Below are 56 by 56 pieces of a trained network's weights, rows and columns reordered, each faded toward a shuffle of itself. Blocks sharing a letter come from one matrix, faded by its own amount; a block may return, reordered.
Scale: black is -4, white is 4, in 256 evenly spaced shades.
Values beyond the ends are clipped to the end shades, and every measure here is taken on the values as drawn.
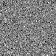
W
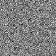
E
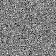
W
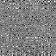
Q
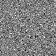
W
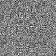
E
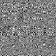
Q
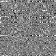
Q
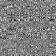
Q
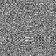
E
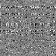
Q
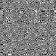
Q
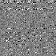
Q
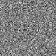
E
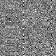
E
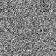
E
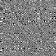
Q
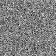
W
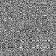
E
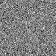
W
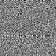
E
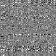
Q
